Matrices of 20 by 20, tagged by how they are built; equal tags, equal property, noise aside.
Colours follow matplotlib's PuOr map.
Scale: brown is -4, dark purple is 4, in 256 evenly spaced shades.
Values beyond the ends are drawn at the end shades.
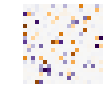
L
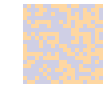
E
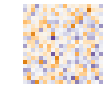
E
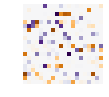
L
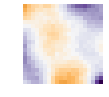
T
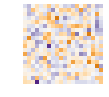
E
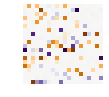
L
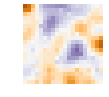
T
